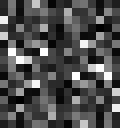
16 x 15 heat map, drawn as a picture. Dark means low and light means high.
Most values sit low, with a long tail of high ones. A half turn leaves it unchanged. No overall slope runs across the table. There is no seam. On average the colour sits 30% of the way up the scale.
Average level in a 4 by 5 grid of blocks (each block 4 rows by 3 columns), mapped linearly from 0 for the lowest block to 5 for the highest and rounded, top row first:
24121
54022
22045
12142
